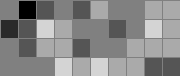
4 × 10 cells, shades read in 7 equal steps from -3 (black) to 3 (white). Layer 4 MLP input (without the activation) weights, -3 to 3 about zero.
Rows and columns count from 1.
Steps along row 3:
down up same down up same up same same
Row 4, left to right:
0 0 0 2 1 2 1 1 -1 -1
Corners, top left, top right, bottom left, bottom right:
0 1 0 -1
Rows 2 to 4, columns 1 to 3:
-2 -1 2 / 0 -1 1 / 0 0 0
